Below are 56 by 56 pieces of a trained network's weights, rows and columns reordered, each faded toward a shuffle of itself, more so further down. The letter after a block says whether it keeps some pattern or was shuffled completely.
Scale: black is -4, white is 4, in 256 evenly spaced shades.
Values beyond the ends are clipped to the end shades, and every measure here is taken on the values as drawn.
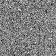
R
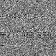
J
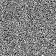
R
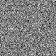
J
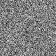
J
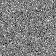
R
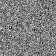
J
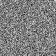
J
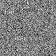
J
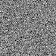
J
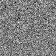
J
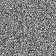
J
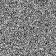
J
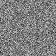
R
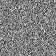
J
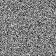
J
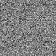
J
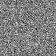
R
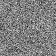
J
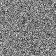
R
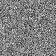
J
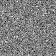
R
